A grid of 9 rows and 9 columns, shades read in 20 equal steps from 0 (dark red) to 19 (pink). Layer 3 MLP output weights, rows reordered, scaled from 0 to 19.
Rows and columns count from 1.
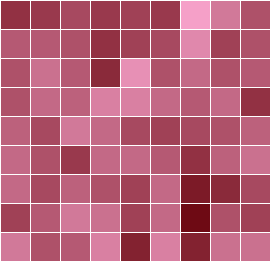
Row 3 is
9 13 10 4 17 9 12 9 10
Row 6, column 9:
13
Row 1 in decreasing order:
19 14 9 8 7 6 6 6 5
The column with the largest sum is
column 3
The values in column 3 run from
6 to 14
